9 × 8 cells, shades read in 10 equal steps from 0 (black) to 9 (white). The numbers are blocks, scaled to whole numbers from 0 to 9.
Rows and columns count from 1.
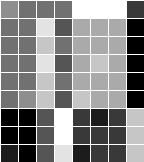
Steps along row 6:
up up down up down same down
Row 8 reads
0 0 3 9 2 2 2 7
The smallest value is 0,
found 10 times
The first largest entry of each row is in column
5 3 3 3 3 3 4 4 4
